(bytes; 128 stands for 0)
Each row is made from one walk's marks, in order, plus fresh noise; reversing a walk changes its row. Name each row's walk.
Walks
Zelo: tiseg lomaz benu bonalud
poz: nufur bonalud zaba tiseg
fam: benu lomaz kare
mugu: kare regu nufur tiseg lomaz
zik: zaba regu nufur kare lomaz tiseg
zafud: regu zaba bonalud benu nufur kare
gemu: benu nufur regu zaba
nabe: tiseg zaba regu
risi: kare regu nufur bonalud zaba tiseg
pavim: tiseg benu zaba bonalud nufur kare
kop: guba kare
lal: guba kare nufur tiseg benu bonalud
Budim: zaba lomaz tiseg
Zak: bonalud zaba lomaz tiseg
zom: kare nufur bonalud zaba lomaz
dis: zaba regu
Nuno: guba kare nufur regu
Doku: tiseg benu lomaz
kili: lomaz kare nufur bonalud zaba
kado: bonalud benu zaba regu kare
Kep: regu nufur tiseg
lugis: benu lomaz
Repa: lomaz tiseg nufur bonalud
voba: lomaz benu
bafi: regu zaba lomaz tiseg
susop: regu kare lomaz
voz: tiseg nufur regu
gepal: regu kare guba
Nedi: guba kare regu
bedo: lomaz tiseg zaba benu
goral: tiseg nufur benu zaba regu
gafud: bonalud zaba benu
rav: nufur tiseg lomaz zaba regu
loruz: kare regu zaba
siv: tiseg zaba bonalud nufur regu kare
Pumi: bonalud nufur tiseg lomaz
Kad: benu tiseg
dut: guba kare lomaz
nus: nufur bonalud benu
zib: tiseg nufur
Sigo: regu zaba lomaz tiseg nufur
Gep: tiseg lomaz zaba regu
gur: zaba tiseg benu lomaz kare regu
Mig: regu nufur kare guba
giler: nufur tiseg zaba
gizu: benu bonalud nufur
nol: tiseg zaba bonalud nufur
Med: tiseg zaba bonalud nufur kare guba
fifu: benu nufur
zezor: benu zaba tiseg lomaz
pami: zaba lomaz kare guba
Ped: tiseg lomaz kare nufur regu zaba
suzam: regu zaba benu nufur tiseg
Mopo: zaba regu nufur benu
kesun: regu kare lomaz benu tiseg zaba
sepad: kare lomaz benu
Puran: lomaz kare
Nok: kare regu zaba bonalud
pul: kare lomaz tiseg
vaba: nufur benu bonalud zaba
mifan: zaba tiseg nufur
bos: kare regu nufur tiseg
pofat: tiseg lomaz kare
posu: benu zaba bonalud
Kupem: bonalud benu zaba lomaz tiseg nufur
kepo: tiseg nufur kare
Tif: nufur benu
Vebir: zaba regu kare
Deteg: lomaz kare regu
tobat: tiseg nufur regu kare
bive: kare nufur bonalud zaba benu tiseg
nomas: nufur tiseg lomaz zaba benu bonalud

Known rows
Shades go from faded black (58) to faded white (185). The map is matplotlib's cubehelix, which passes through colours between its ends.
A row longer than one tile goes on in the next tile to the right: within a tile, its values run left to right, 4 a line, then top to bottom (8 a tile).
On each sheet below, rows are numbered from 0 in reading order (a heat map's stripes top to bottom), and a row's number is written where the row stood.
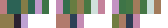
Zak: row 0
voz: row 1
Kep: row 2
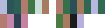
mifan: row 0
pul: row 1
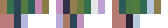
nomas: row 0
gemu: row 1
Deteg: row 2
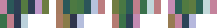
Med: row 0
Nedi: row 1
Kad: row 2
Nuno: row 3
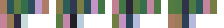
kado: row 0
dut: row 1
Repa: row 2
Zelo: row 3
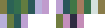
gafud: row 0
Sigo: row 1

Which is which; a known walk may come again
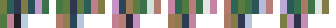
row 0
dut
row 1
Zelo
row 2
rav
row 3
suzam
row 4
Nedi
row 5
Sigo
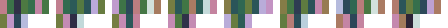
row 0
Repa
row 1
pavim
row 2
zib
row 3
bedo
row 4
gafud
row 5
lal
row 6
mifan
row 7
kado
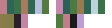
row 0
Budim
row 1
zik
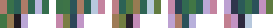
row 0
pul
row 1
voba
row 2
bafi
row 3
vaba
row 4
kili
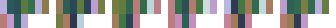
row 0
nol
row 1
kop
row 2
Kad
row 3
fifu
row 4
giler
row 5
poz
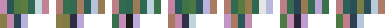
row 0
Nuno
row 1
bive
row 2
mugu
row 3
zafud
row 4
Mopo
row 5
Pumi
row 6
Mig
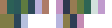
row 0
gepal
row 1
gemu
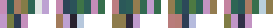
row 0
goral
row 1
zom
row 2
Zak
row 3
nomas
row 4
Kupem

